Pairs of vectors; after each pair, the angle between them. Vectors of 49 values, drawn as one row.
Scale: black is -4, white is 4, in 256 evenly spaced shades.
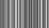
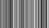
partly opposed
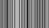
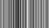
nearly opposite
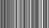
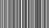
orthogonal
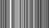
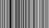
nearly opposite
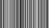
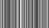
nearly opposite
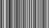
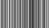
orthogonal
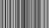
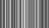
nearly opposite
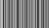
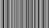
partly aligned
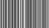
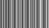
partly aligned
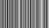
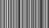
nearly opposite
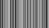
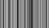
orthogonal
